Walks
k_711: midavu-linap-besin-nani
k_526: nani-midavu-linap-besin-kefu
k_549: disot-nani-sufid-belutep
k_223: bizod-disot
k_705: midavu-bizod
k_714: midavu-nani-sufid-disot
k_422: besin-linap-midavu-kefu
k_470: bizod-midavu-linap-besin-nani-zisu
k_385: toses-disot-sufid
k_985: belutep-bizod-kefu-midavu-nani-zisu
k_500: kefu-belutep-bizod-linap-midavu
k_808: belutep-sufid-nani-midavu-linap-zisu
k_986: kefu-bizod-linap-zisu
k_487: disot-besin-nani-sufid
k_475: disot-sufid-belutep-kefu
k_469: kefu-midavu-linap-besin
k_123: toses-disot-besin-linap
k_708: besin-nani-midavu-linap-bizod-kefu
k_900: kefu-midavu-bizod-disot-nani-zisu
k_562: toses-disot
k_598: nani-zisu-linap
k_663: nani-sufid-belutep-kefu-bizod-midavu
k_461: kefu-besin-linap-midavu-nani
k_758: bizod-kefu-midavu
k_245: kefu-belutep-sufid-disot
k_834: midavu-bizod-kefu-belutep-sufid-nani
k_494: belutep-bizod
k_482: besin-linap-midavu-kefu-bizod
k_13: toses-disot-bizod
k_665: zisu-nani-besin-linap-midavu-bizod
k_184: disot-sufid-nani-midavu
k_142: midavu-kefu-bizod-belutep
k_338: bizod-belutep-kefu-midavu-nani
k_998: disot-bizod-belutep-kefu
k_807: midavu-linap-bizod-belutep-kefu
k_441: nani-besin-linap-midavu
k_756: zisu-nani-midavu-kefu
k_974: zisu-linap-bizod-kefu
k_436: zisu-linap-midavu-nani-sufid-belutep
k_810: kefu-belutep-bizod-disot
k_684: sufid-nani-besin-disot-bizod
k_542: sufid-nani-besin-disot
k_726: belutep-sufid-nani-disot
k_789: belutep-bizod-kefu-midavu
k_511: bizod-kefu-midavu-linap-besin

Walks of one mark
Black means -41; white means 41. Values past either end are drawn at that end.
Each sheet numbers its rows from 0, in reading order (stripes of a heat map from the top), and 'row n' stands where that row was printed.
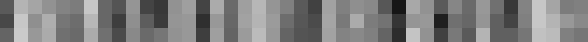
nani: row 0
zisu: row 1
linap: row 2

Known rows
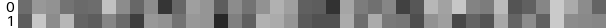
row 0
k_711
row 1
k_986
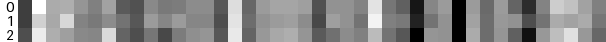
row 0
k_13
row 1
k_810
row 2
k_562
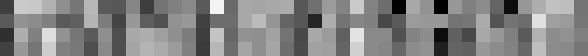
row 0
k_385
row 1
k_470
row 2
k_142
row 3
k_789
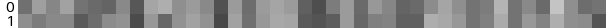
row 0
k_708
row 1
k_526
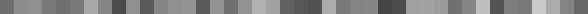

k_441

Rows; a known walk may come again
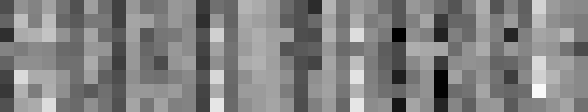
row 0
k_808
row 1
k_974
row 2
k_549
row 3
k_526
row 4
k_900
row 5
k_223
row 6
k_705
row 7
k_475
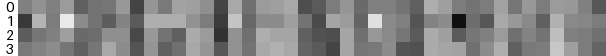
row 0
k_422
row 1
k_142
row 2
k_756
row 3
k_461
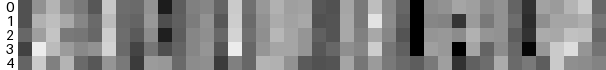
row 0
k_487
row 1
k_726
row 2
k_542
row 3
k_562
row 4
k_986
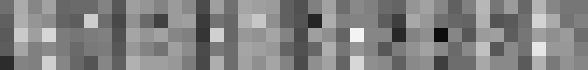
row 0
k_708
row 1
k_598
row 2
k_998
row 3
k_665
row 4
k_663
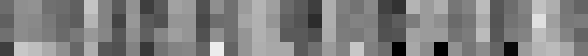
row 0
k_711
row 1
k_470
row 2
k_441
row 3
k_385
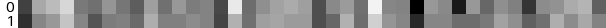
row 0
k_245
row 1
k_834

